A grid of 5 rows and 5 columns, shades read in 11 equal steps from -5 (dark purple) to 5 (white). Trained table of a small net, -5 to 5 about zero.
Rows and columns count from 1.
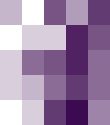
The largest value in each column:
5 5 3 1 0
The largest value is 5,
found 3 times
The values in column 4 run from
-5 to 1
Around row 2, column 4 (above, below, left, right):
1 -4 3 -2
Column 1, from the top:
2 5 3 3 5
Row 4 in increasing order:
-3 -1 -1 2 3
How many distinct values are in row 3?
4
